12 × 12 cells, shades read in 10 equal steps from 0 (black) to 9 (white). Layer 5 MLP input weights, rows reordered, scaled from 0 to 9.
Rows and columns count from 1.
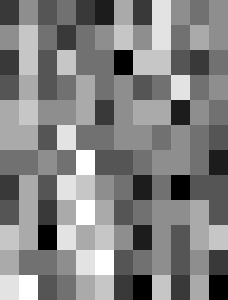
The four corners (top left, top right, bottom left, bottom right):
2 5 8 0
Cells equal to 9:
4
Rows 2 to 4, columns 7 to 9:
7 5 8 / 0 7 7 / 5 3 4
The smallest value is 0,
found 5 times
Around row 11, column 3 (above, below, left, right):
0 3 4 5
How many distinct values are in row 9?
6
